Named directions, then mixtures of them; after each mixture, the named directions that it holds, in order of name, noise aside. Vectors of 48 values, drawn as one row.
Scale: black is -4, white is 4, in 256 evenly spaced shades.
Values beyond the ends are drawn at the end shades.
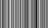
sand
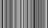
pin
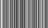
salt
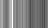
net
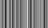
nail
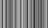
pin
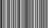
nail, pin, salt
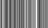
sand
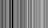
nail, net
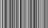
nail, pin, salt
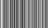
salt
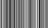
sand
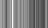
net, pin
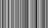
sand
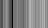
net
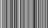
pin, salt
